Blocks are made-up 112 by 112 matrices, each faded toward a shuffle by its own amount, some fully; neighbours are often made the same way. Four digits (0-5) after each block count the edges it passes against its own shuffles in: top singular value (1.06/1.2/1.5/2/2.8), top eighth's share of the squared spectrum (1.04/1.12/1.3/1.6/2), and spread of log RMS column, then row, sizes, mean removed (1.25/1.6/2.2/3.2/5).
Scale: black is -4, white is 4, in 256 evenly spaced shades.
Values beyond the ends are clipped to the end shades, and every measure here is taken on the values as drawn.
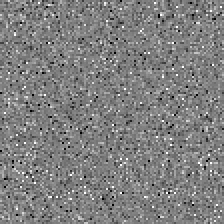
3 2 1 1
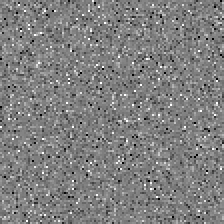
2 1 0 0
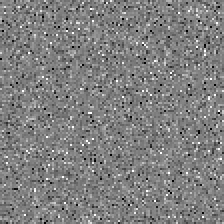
3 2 0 0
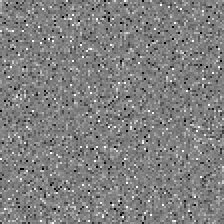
0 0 0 0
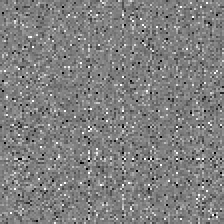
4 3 2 1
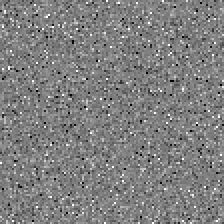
2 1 0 0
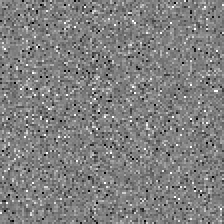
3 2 1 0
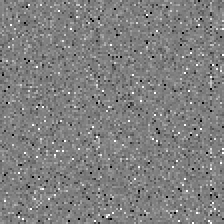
2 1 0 0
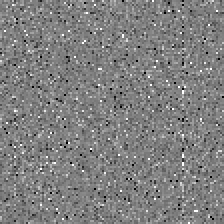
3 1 1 0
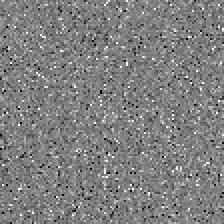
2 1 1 0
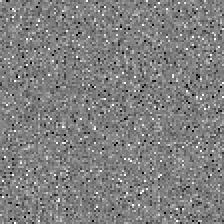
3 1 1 0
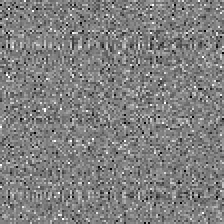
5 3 2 2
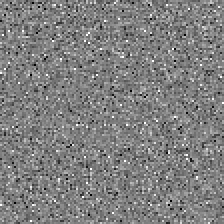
3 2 0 0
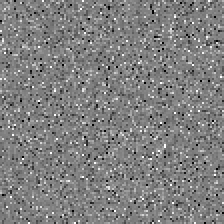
2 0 0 0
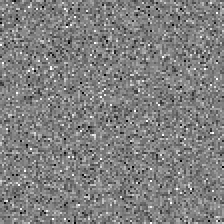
2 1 0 0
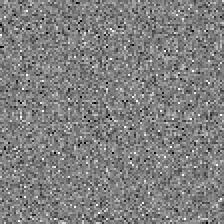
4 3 1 1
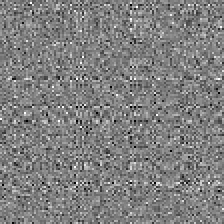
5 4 3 3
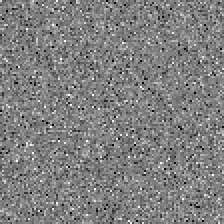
0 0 0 0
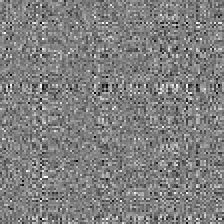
5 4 3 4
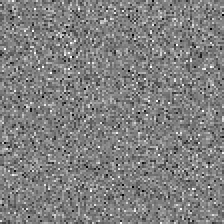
3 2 1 1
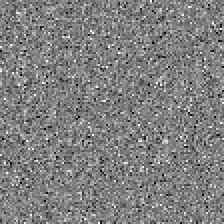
3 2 0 0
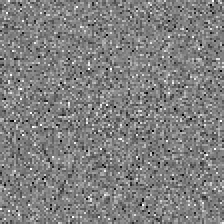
3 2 1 0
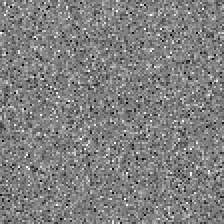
0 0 0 0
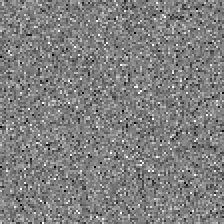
1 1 0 0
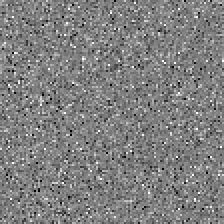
0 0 0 0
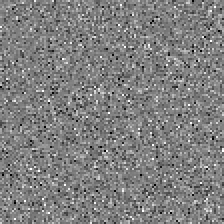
0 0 0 0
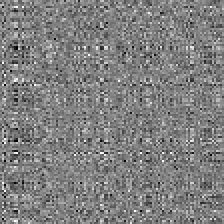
5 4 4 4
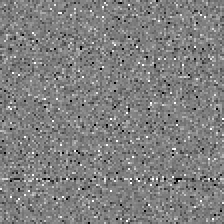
2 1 0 1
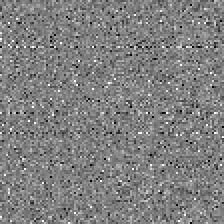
4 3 1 2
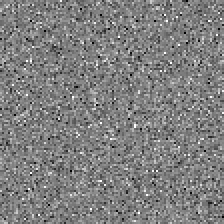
3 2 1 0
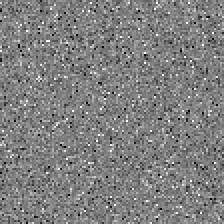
2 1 0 0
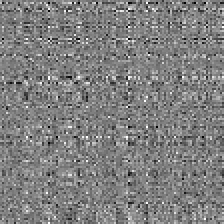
5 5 3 4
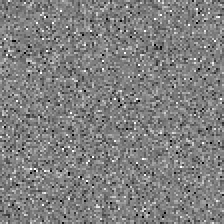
2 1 0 0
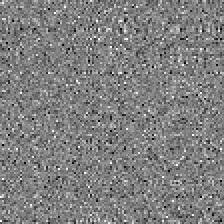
4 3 2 2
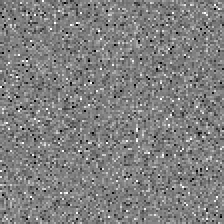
2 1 0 0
